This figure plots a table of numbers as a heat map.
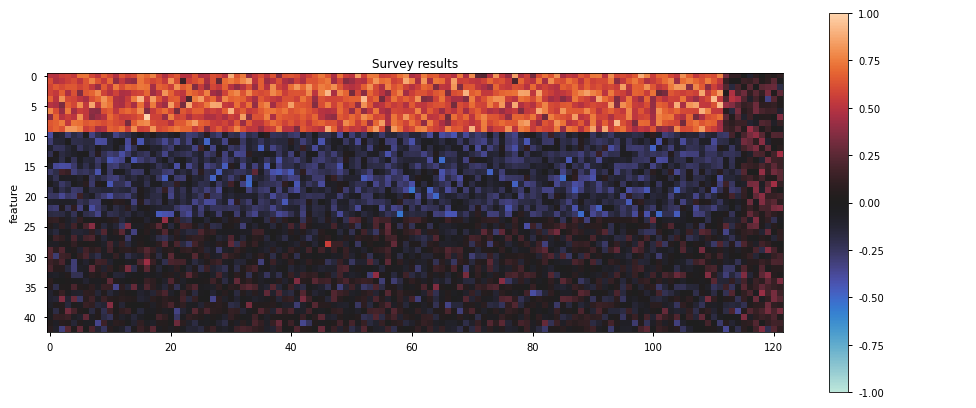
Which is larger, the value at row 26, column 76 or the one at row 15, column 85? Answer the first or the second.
the first
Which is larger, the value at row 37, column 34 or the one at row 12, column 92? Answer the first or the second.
the second
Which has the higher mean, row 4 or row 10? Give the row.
4
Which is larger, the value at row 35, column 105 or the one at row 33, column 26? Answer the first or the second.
the second
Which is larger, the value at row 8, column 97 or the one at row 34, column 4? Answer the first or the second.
the first
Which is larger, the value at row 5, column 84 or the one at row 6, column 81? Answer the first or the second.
the second
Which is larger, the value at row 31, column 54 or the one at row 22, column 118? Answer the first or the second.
the second
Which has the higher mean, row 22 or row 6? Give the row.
6
